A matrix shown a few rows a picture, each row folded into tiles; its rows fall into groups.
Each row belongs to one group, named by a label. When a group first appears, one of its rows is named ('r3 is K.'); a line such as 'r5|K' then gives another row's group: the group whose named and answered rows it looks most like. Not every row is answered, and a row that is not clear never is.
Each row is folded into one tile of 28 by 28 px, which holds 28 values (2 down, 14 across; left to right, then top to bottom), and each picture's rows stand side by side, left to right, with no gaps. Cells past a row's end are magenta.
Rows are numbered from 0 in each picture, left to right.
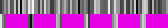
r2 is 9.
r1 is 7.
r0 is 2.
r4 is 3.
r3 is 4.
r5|3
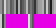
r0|2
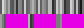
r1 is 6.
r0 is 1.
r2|7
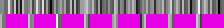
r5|3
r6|9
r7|9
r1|9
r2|2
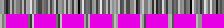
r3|6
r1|7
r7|9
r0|6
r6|4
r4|3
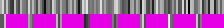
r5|6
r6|2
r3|7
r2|2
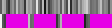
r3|7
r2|3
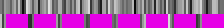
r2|6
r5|3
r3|1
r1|7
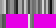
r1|2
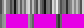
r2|7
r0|3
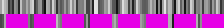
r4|4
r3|4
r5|4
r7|6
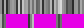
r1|3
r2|1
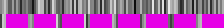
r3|2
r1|4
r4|9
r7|3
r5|3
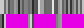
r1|4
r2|3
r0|7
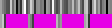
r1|1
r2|6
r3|9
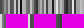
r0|2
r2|7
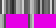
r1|3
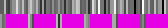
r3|9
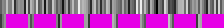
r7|3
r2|6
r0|3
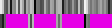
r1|6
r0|7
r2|6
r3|7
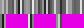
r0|7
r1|2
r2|4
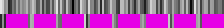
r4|9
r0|7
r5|4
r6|2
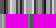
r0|4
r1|1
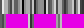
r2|6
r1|2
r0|1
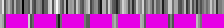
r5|9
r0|9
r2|7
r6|7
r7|2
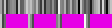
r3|2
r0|2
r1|9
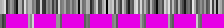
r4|4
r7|2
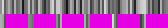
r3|6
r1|4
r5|7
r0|9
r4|2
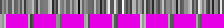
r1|6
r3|4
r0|3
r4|6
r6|6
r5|6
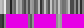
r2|3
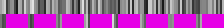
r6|3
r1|1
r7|2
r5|9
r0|1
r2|4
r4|2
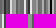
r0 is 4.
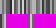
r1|3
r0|3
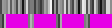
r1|6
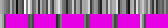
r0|4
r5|9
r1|7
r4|1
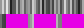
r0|7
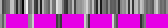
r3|9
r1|6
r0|4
